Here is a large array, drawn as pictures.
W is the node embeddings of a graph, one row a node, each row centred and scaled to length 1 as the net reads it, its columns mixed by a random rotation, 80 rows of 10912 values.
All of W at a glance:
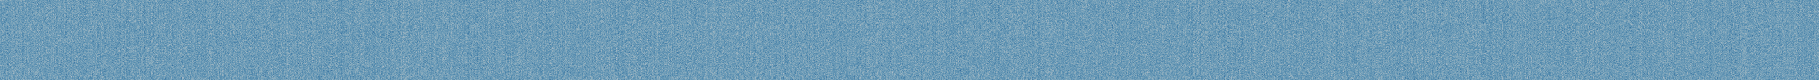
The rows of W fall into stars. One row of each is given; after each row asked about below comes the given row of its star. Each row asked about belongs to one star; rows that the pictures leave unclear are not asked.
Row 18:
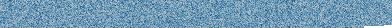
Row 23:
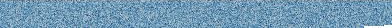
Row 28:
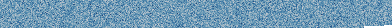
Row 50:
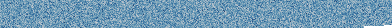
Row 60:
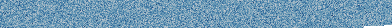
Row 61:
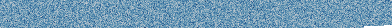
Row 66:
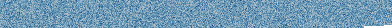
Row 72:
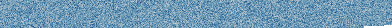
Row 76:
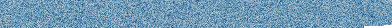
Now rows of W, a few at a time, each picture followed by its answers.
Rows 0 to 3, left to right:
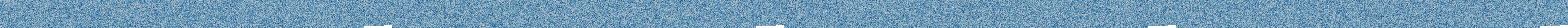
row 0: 76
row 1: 61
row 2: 76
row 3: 61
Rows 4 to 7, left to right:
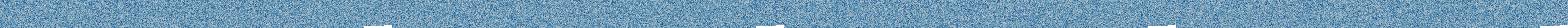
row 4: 60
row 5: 50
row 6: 76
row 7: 18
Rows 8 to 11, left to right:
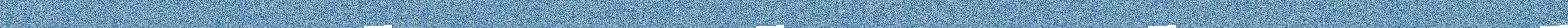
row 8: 23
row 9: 50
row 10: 61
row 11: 50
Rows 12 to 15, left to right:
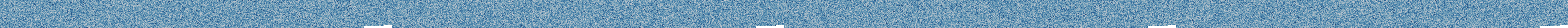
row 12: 23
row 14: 18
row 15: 18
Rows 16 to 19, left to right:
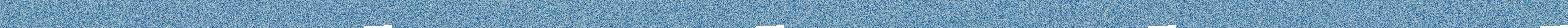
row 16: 50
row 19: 60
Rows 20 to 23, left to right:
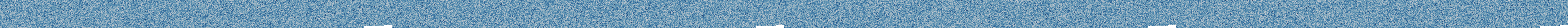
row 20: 50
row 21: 61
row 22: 72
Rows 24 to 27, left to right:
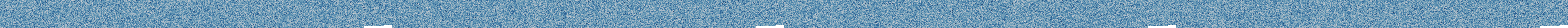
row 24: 66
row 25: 66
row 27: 28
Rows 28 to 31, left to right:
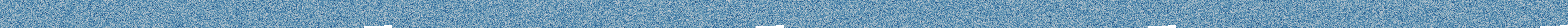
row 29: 66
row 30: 60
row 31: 76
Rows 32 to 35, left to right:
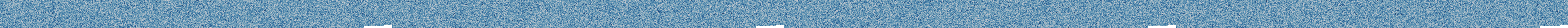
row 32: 76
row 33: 28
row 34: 72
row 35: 23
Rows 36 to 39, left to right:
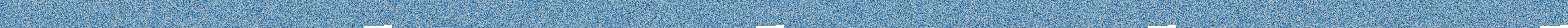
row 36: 76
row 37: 72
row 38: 66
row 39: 23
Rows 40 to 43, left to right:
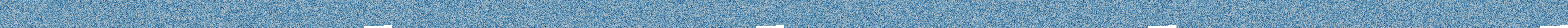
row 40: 18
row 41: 23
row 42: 72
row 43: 76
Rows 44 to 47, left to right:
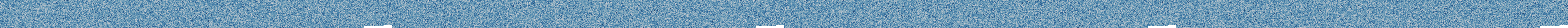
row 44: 60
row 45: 76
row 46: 61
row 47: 50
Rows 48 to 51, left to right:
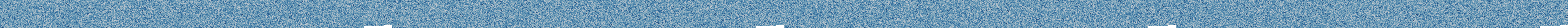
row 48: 50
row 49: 60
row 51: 50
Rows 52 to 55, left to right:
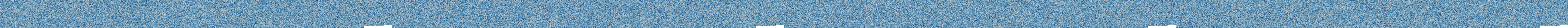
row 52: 18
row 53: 28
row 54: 61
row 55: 72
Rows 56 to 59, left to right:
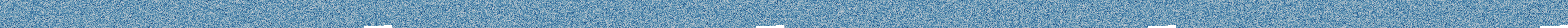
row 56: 23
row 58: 61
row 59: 50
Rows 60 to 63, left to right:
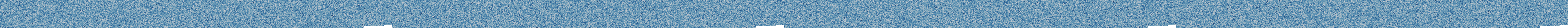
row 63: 18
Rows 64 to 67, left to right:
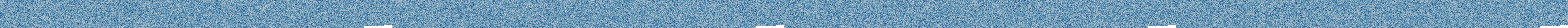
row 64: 28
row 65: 76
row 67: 61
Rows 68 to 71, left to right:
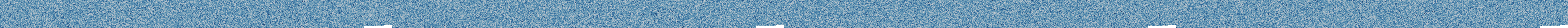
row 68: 28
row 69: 72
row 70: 28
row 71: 72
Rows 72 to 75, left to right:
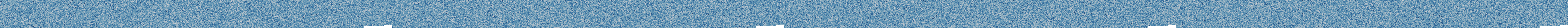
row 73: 23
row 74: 72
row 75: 60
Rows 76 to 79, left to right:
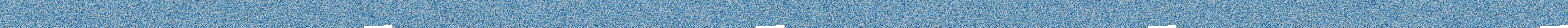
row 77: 66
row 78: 66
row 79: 76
